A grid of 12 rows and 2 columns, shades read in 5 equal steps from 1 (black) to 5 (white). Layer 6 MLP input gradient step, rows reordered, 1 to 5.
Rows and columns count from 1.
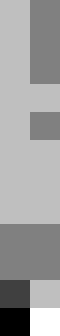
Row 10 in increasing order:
3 3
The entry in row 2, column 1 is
4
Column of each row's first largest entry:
1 1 1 1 1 1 1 1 1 1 2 2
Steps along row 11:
up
